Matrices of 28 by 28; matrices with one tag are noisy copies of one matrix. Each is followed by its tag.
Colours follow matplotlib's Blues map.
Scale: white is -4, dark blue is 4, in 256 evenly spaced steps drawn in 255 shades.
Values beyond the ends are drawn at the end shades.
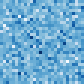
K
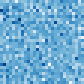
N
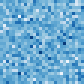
K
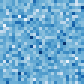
K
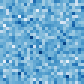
K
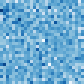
N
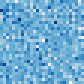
N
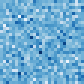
K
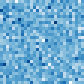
N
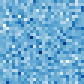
K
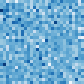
N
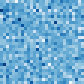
N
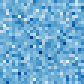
K
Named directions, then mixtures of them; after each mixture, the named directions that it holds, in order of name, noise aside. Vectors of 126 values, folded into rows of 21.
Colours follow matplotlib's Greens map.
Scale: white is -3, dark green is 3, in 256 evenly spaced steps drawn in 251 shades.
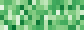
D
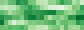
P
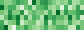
D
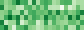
D, P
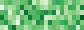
D, P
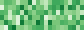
D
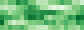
P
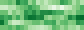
P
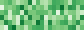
D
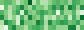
D
